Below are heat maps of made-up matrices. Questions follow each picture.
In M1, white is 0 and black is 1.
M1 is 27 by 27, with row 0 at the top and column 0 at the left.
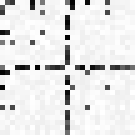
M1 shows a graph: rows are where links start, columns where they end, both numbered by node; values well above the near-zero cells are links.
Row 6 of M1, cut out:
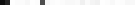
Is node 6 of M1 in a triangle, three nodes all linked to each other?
yes
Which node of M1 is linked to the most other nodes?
node 13
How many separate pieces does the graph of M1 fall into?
1
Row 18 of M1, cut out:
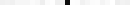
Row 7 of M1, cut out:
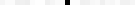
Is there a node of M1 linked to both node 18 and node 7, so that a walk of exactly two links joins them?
yes
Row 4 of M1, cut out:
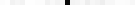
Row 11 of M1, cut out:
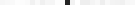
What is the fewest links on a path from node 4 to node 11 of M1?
2
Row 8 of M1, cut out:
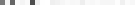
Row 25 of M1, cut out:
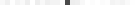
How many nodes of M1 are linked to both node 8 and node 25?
0
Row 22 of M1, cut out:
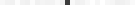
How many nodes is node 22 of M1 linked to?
1
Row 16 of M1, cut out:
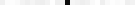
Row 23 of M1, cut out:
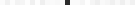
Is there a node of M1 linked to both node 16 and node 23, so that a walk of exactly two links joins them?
yes
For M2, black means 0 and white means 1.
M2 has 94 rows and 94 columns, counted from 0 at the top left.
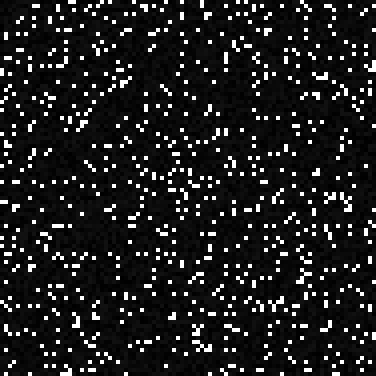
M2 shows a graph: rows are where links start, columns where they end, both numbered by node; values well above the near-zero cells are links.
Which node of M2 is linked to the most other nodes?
node 1
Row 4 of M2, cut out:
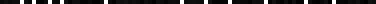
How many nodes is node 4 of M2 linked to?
11
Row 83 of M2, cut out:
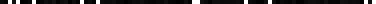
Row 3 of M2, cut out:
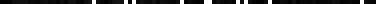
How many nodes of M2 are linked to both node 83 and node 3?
2
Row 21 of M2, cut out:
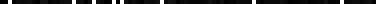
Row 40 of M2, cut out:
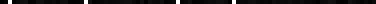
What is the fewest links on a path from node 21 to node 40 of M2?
1
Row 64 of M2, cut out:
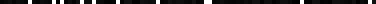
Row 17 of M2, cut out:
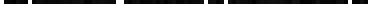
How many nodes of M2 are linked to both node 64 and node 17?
4
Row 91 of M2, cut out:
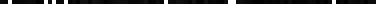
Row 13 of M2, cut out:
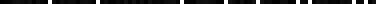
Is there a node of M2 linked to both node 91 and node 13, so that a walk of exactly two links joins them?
no
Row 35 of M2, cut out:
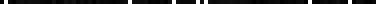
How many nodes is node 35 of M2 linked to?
7
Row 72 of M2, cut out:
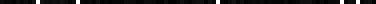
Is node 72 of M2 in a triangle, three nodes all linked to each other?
no
